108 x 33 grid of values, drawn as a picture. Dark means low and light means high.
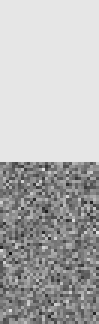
The table splits into 2 rows of 1 panel. Panel 1,1: very high, flat. Panel 2,1: middling, fine-grained, strong in contrast.
